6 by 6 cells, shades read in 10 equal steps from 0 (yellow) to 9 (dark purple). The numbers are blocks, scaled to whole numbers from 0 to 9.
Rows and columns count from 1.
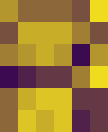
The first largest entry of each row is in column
5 1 5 1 5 5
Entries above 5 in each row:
1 2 1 4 2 2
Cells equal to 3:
4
